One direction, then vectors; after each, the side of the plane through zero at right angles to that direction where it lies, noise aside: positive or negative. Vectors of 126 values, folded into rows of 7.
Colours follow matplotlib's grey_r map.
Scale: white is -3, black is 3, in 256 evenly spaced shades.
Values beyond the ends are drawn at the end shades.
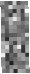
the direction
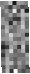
negative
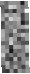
positive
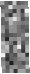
positive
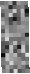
negative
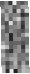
positive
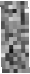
positive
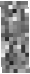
positive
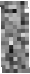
positive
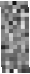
negative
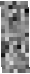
negative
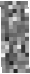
positive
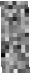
negative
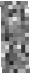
positive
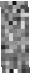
negative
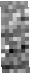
positive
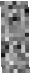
negative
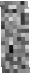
positive
